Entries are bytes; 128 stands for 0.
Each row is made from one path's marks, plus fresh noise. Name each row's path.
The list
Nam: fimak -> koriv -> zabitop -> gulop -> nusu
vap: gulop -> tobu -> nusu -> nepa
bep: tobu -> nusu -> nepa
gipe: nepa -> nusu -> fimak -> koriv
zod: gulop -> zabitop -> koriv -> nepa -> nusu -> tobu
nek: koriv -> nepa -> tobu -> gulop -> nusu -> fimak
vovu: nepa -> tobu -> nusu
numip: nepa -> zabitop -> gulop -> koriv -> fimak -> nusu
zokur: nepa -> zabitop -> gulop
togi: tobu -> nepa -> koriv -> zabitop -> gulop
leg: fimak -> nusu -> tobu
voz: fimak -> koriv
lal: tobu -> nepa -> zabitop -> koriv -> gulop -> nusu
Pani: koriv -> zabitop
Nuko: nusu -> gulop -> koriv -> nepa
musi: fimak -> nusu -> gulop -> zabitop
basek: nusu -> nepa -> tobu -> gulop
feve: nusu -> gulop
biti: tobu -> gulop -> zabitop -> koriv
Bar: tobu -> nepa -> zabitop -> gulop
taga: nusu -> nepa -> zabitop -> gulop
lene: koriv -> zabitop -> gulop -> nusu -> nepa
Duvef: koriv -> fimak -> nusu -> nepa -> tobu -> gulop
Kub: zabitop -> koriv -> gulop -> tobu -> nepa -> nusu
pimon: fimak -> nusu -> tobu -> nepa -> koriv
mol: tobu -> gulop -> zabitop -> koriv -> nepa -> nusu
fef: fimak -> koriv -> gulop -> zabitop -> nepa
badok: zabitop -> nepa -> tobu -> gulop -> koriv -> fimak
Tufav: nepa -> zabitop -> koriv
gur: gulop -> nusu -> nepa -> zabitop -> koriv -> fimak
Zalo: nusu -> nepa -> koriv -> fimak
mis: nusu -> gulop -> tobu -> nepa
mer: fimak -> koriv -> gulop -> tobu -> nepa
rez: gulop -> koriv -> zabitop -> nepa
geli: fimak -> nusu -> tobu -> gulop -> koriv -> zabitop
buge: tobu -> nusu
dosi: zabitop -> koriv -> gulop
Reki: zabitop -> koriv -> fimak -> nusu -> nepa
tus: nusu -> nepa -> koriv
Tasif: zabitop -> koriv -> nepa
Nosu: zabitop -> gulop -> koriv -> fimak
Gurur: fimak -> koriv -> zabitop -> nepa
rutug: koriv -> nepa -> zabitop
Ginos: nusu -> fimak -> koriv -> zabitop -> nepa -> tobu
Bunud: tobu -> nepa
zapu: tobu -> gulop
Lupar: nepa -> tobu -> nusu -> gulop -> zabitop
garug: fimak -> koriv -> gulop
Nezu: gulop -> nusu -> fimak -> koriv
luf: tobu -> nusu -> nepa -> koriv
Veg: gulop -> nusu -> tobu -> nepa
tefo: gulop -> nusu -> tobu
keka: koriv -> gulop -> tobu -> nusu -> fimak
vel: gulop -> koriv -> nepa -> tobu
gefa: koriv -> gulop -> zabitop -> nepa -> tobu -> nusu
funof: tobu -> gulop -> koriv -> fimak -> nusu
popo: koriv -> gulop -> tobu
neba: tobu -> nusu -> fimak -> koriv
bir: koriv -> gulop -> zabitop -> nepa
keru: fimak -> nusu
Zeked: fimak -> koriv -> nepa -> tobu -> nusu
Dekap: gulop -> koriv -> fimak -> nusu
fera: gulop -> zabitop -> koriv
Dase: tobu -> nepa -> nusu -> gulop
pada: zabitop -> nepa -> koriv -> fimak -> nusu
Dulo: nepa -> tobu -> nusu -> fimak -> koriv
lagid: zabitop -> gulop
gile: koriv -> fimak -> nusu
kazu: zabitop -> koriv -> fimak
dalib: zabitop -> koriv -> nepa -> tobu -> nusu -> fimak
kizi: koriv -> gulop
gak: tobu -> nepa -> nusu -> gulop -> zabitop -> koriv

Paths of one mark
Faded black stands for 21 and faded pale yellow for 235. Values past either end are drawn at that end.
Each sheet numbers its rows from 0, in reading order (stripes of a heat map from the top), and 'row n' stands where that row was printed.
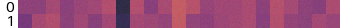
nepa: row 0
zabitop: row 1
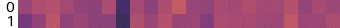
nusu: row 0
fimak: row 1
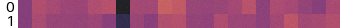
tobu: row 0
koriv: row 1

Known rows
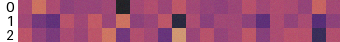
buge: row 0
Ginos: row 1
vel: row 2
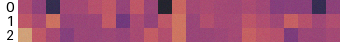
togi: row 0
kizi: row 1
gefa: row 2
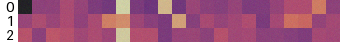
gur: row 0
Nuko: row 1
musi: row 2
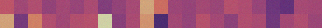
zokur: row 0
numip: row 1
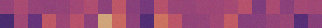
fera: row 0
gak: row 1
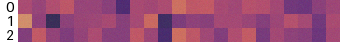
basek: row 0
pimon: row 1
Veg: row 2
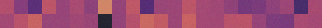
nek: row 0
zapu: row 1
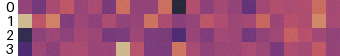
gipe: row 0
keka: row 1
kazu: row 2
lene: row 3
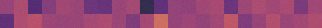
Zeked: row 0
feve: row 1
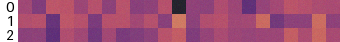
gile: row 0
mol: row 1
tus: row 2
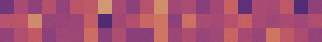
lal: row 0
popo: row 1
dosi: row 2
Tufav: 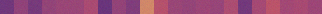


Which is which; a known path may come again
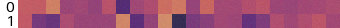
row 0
popo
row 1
pada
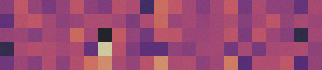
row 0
Veg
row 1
feve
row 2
Bunud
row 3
Nam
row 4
lal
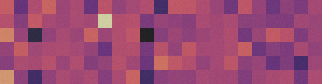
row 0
Duvef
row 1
musi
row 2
dalib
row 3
biti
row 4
mis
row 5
pimon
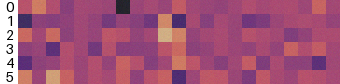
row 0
buge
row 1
Gurur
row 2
bir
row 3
tus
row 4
Dase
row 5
funof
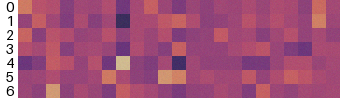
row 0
leg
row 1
bep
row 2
keru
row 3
lagid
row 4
Nezu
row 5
rez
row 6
Nosu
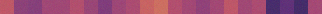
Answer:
Bar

